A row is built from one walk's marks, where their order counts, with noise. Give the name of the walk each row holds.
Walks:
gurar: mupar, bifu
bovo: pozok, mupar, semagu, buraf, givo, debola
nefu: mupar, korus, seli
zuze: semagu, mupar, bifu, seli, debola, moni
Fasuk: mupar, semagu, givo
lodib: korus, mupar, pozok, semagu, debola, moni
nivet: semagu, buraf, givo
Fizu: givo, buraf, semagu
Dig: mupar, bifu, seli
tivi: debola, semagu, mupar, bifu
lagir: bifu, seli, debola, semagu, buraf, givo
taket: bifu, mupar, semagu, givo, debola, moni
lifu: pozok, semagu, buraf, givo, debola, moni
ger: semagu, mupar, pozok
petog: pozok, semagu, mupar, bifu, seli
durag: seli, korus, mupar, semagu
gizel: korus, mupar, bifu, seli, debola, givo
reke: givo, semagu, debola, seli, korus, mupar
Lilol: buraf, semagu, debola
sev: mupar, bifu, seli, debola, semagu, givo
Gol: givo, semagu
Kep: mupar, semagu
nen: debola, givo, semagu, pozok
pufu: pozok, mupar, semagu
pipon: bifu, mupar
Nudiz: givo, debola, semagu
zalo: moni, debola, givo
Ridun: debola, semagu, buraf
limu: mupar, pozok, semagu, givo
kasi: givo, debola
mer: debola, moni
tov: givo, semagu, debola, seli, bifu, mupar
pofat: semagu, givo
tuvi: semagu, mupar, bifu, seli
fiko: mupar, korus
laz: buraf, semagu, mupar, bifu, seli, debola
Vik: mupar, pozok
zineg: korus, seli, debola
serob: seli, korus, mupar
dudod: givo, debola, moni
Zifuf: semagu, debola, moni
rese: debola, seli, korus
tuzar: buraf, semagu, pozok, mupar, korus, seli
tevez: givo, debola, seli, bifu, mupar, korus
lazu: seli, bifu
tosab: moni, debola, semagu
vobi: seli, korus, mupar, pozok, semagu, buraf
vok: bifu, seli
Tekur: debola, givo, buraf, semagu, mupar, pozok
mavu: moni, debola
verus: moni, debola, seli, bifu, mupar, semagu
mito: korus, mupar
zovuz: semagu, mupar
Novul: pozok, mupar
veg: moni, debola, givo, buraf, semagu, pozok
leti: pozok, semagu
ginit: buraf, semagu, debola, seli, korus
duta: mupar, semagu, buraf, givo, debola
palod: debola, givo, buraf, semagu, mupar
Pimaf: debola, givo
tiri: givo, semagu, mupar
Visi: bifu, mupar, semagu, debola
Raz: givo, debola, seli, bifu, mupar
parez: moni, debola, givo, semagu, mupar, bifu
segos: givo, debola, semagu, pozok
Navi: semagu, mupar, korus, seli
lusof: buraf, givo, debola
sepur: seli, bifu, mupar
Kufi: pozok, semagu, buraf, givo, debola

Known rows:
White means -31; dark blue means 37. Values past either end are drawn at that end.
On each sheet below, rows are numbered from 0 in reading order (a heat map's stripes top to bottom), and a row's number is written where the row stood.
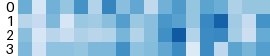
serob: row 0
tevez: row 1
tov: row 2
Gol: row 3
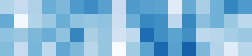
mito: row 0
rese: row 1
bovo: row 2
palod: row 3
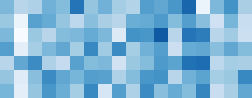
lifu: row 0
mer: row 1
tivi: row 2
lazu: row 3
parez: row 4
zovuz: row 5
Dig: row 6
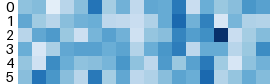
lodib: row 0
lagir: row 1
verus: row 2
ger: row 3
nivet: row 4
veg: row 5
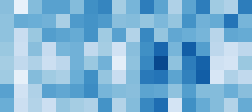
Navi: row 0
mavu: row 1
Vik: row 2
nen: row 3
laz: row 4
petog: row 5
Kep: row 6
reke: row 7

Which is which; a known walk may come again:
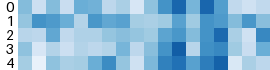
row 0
nen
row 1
tosab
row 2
Raz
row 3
tov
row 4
petog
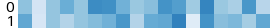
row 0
leti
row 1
tiri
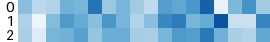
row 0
lifu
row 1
tuvi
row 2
pofat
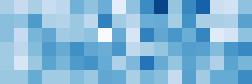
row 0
laz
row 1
Fizu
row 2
sev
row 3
Zifuf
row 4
Novul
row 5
kasi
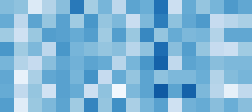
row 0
lodib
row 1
durag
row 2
Vik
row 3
vobi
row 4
Visi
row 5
gurar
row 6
Tekur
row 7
lazu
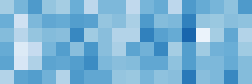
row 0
Nudiz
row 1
Fasuk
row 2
Kufi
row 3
vok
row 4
Kep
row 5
zalo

